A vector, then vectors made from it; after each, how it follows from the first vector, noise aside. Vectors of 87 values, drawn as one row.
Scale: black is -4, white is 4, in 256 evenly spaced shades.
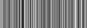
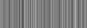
shrunk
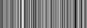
negated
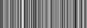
negated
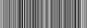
sign-scrambled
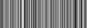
negated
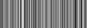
negated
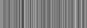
shrunk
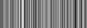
negated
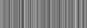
shrunk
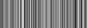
negated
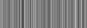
shrunk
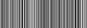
sign-scrambled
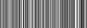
sign-scrambled
